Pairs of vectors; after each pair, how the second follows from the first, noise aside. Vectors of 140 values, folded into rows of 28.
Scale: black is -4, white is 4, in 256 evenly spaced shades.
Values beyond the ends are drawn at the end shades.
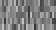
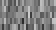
negated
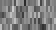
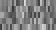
negated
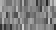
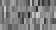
wrapped around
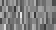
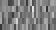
wrapped around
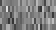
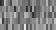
wrapped around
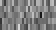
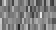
negated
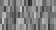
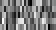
scaled up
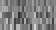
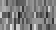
copied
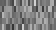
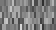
reversed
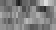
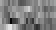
reversed
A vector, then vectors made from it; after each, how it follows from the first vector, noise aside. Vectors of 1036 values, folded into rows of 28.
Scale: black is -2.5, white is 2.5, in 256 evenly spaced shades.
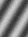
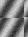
wrapped around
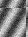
wrapped around
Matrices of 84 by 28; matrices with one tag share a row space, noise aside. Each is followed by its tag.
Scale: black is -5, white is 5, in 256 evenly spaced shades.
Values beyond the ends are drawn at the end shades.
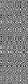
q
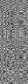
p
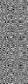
p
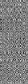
q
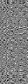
p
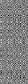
q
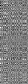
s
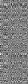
s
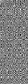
q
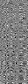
p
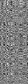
p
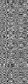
p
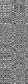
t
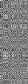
s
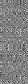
q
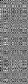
s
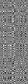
t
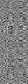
p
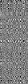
q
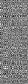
s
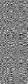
p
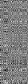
s
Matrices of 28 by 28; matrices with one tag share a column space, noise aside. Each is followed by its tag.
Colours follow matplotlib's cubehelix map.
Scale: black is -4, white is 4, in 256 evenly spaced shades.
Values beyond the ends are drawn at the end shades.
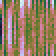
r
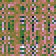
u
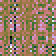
u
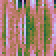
r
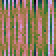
r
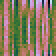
r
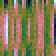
r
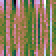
r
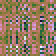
u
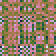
u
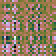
u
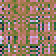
u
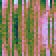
r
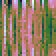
r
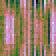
r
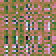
u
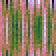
r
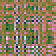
u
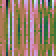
r
